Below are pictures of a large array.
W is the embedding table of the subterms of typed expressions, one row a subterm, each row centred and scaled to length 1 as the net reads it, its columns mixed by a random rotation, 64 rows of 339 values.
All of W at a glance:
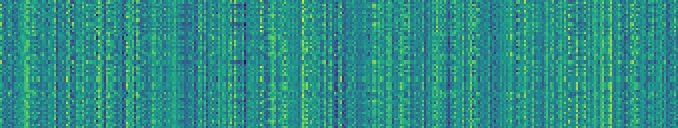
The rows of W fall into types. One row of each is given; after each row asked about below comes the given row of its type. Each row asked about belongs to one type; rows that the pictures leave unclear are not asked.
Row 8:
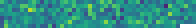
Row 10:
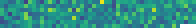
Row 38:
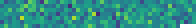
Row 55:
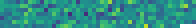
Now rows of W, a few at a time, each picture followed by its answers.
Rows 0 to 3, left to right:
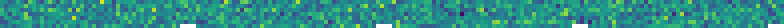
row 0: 10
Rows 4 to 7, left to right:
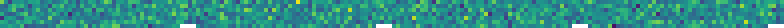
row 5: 10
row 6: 38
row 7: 8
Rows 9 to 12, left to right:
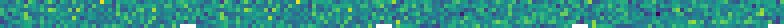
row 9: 10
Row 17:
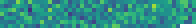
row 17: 10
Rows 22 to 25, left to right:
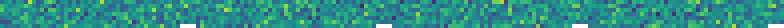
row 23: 8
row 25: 55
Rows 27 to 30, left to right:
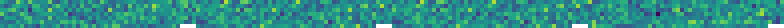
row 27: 10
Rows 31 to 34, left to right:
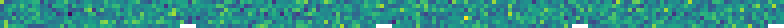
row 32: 55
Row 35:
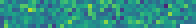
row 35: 8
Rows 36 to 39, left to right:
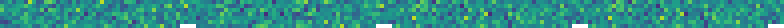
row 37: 55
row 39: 38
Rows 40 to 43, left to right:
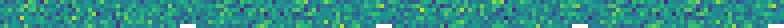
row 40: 38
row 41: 55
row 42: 8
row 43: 55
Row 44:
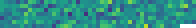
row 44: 55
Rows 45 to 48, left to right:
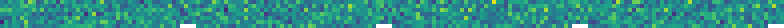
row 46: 10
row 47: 10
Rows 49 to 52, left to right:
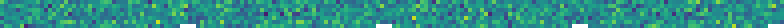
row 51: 38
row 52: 55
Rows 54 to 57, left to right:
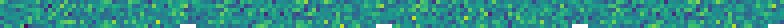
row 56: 38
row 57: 55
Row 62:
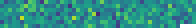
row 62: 38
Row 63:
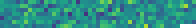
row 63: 55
